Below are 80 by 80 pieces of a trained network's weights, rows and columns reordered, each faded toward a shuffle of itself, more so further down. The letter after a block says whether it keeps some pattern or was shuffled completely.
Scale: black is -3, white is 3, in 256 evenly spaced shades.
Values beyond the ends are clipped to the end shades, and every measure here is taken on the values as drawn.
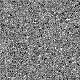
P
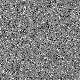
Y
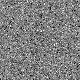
Y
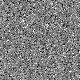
Y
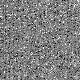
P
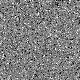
Y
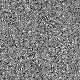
Y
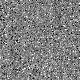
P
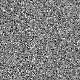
P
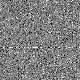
P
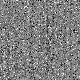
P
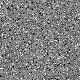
Y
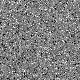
Y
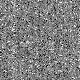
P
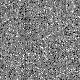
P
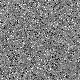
Y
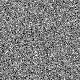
Y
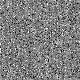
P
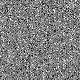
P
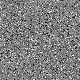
Y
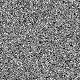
P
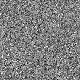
P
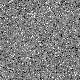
Y
